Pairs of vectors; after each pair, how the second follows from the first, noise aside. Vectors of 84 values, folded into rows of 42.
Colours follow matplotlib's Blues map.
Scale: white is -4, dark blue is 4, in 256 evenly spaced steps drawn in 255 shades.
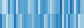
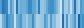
negated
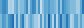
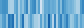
copied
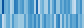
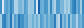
negated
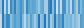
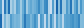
negated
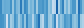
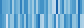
copied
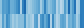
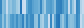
negated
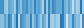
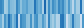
copied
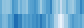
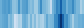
negated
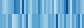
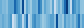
copied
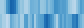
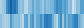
copied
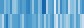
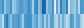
copied
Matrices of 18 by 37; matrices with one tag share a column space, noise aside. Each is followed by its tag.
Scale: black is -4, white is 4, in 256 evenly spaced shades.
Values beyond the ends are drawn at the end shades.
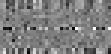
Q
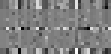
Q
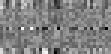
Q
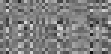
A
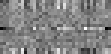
Q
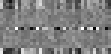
Q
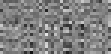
A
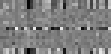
Q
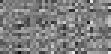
A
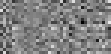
A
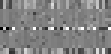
Q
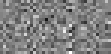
A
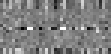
Q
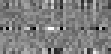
Q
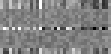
Q
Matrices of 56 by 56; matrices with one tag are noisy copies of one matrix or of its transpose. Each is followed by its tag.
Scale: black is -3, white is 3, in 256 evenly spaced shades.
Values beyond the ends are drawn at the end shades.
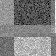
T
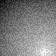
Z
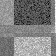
T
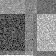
T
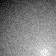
Z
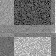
T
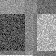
T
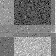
T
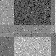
T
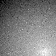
Z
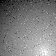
Z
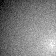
Z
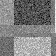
T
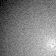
Z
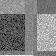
T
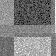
T
